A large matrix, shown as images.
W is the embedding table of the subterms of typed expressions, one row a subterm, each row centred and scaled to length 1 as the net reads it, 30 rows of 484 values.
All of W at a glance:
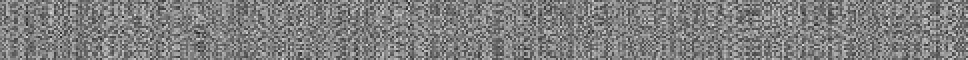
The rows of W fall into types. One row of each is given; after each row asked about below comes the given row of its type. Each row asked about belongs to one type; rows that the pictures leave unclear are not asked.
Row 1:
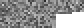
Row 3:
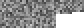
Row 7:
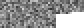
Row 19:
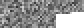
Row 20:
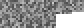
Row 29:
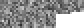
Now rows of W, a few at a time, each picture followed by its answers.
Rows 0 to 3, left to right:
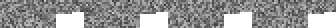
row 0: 7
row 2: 20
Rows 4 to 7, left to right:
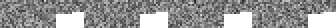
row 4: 7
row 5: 20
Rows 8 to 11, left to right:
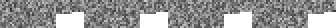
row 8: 19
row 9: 19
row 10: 20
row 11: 19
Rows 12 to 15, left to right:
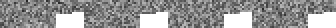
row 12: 29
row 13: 1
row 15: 19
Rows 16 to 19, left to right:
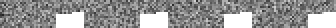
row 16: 29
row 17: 3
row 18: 7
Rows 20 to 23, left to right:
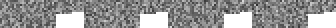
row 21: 1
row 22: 29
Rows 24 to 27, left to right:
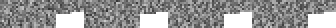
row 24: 29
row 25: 1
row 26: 20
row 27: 20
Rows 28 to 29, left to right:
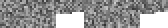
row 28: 3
